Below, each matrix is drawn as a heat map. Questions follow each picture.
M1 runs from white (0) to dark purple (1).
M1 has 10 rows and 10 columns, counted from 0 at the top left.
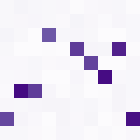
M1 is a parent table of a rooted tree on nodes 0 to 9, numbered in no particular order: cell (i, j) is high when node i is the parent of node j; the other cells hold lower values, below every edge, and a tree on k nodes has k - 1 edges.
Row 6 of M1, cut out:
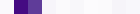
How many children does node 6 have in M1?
2
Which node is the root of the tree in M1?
4
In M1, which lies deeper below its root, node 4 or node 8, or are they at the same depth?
node 8
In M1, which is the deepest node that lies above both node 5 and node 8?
3
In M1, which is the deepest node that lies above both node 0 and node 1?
6
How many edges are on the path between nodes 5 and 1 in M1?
4
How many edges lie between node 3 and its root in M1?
3
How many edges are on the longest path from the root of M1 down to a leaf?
5
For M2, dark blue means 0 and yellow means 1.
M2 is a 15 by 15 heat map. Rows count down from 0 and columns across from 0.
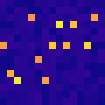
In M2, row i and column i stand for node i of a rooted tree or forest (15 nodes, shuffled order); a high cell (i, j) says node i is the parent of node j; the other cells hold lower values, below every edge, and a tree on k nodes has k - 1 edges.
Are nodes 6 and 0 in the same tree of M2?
yes
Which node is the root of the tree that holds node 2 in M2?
11
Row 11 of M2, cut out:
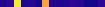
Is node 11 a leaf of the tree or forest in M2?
no
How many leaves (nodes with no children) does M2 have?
9
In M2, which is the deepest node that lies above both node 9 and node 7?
6
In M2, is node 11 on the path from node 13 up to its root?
yes
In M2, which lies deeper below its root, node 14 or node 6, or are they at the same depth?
node 6
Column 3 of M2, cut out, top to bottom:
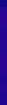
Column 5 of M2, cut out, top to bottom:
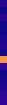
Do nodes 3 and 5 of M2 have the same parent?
no
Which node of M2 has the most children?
6
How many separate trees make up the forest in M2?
3
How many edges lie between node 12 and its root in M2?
2
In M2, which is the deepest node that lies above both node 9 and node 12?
6
